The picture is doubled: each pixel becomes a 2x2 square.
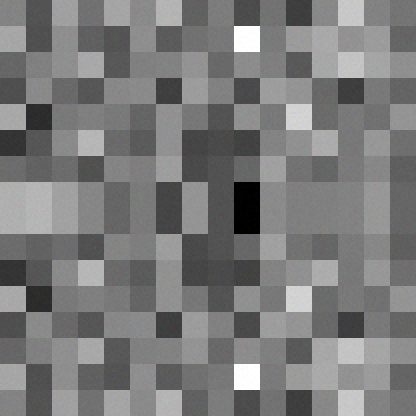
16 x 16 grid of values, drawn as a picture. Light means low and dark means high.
The centre is the ninth with the highest average. There is no overall slope. The middle right is the calmest part. It is mirror symmetric from top to bottom. No row or column stands out.
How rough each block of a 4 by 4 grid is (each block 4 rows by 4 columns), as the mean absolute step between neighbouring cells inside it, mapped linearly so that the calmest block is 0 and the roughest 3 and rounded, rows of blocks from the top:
1 1 3 1
2 1 2 0
2 1 2 0
1 1 3 1
